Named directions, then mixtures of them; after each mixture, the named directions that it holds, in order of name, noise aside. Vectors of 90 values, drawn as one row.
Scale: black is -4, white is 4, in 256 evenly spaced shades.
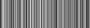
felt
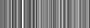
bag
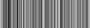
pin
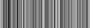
pin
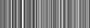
bag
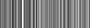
bag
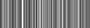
bag, felt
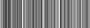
bag, pin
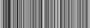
pin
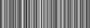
bag, felt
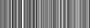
bag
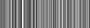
bag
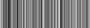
pin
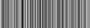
bag, felt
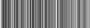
felt, pin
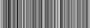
pin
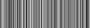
felt, pin
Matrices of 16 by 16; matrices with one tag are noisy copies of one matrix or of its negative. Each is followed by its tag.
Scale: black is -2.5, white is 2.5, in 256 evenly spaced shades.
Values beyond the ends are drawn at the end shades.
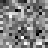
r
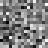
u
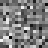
u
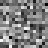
u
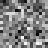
r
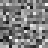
u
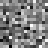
u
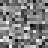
u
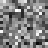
r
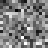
r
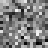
r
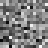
u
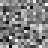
u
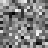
r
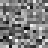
u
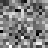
r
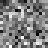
r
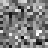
r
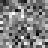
r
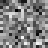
r
